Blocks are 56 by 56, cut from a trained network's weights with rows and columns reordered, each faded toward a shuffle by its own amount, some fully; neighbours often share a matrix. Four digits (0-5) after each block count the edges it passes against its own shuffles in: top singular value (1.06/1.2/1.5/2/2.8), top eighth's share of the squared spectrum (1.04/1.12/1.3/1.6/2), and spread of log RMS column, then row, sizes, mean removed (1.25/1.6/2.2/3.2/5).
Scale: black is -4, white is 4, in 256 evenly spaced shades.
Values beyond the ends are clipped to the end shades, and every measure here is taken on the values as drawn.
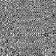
3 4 2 2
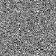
2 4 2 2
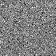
0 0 0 0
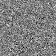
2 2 0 0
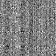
3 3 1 2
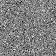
0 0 0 0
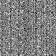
3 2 1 1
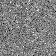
0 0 0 0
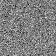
0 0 0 0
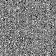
1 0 0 0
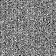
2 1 0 0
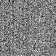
1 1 0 0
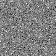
0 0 0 0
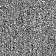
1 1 0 0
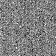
1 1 0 0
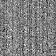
3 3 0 2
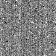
2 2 0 1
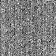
3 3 0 1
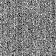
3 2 0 0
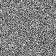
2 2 0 0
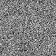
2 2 0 0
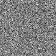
2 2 1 0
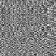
4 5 3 2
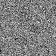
1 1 0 0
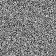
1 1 0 0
